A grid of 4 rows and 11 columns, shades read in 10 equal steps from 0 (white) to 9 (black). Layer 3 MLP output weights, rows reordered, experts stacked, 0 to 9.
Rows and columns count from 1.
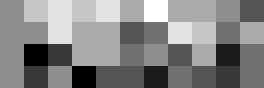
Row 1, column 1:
4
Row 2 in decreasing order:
6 5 5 4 4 3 3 3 2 1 1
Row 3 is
4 9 7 3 3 5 4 6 3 8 5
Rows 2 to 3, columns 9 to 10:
2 5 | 3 8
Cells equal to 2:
3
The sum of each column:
16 22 13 17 13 20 17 15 14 24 19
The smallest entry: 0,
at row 1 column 7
